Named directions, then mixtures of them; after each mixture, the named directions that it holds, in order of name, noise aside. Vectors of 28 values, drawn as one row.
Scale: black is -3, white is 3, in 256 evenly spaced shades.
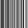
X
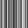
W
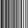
W, X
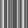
W, X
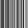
X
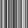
W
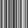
W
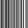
W, X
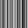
W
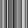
W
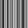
W, X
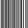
W, X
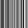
X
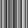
W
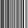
X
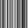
W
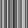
W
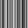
W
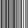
W, X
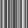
W
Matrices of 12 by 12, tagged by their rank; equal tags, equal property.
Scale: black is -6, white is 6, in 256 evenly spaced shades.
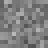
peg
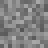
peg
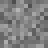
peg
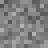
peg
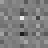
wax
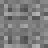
wax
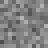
peg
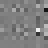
wax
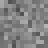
peg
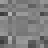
wax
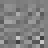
wax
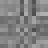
wax
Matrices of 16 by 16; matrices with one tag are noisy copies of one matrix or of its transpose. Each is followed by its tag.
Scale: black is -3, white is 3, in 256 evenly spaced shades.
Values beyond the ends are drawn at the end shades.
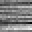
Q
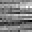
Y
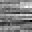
Y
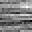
Y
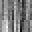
Y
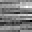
Y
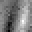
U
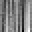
Q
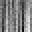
Q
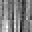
Y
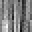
Y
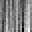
Q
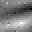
U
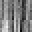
Y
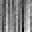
Q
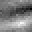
U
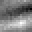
U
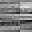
Y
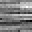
Y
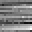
Q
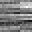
Y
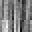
Y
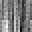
Y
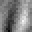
U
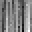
Q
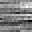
Y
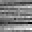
Q
